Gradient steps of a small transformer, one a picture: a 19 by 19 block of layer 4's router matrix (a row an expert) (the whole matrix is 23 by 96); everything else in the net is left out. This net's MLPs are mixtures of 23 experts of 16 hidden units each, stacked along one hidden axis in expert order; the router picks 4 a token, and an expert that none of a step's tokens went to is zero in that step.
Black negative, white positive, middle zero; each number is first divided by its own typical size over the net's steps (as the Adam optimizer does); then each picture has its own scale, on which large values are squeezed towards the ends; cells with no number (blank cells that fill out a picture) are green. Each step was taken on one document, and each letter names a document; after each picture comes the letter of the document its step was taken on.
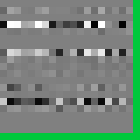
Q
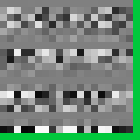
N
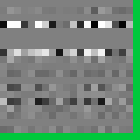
Q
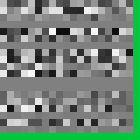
N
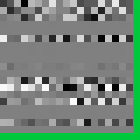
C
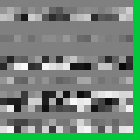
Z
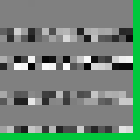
Z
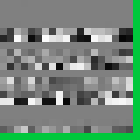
Z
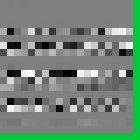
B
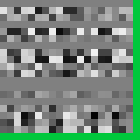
N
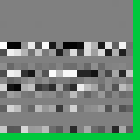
B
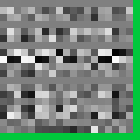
N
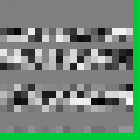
Z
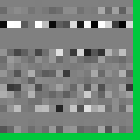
Q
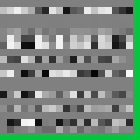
N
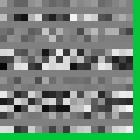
Z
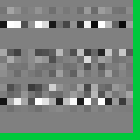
Q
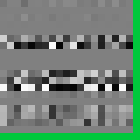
C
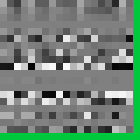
Z
